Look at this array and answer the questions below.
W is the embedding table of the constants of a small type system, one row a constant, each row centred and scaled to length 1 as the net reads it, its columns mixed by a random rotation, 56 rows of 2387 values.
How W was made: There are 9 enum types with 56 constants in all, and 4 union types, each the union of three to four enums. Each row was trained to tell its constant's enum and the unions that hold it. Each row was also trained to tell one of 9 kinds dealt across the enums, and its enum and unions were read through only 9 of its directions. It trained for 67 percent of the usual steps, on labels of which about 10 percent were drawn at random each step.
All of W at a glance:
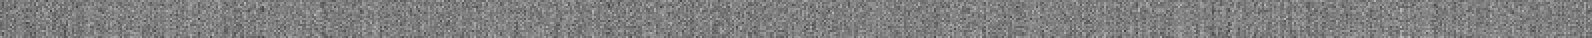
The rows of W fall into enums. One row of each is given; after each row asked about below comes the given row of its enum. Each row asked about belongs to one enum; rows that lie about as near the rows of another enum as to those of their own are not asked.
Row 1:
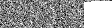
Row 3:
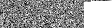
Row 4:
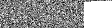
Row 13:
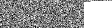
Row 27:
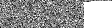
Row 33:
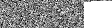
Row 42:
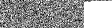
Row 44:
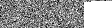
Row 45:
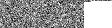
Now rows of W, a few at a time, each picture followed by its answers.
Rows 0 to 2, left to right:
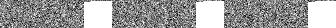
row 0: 45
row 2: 1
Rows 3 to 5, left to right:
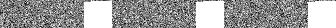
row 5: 4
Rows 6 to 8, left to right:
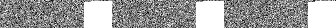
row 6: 42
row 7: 42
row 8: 4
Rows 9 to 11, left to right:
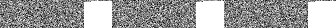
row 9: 13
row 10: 13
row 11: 4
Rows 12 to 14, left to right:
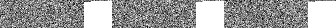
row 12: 45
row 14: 33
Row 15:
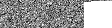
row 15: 27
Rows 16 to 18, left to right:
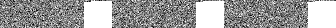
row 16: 44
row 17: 27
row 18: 27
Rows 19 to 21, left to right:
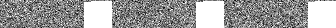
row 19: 27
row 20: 33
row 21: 33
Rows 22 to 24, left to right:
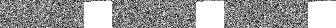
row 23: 42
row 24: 33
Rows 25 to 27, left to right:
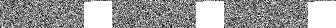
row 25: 45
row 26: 42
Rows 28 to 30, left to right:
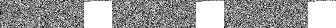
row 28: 3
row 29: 27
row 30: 13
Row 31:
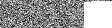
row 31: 1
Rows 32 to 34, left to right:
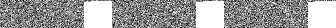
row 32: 42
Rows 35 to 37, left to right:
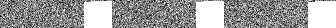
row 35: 45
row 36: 33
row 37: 44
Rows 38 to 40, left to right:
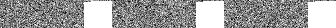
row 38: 13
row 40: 27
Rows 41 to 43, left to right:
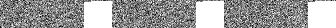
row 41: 45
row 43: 4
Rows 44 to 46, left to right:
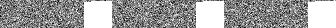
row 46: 13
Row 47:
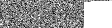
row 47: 3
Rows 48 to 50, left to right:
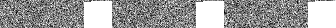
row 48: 4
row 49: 4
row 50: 3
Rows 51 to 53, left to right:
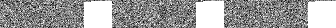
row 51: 4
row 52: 27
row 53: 42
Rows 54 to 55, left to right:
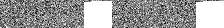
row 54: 42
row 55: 45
